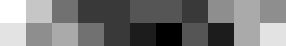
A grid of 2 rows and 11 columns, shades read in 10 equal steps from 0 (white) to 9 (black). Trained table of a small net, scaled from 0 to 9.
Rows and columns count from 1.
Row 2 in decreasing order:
9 8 8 7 6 5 4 3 3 1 1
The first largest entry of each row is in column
4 7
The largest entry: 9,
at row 2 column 7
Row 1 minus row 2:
-1 -2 2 2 0 -2 -3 1 -4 0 3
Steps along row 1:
up up up same down same up down down up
